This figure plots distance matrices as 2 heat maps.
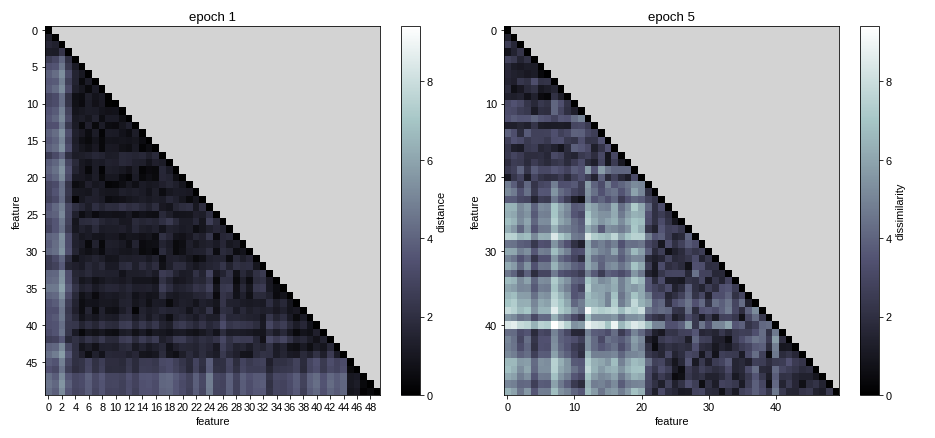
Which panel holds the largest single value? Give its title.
epoch 5
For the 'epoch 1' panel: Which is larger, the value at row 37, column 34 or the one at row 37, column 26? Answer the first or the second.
the second
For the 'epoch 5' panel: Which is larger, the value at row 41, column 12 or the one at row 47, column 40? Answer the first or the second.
the first
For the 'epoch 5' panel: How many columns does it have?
50
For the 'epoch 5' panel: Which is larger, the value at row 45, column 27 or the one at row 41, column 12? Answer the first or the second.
the second
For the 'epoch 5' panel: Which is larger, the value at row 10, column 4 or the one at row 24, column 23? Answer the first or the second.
the second
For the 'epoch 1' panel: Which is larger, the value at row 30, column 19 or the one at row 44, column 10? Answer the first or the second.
the second
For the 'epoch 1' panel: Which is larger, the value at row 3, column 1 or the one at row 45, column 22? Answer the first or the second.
the second
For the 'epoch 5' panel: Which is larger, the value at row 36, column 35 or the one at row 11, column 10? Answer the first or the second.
the first
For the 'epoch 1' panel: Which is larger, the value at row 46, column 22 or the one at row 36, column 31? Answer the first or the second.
the first
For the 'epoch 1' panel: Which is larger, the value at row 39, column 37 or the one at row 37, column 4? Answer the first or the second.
the second
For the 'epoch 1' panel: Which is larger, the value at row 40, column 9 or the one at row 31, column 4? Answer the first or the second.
the first
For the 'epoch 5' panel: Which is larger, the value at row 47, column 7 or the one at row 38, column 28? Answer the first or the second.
the first
